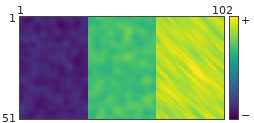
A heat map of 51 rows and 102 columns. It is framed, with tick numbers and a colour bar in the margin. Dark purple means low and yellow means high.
It is made of 1 by 3 panels. Panel 1,1: very low, blotchy, faint in contrast. Panel 1,2: high, blotchy, faint in contrast. Panel 1,3: very high, slanting down to the right, faint in contrast.
